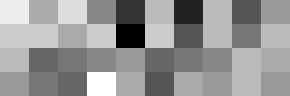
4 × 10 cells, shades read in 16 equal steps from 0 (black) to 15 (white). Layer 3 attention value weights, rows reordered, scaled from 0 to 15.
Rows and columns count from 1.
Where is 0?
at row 2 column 5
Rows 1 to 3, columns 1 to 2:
14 10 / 12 12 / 11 6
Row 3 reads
11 6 7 8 9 6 7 8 11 10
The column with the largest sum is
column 1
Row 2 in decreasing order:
12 12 12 12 11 11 10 7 5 0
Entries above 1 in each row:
10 9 10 10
